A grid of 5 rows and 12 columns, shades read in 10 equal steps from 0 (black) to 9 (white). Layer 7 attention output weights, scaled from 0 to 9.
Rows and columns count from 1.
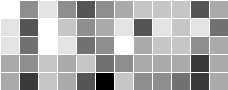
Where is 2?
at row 4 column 11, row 5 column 2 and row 5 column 11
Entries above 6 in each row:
5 7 6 2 2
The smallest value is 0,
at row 5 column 6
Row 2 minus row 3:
0 -1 0 -1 1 1 -1 -3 1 0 3 -2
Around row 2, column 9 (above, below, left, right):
7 7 3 7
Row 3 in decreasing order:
9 9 8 8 7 7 6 6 5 5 4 4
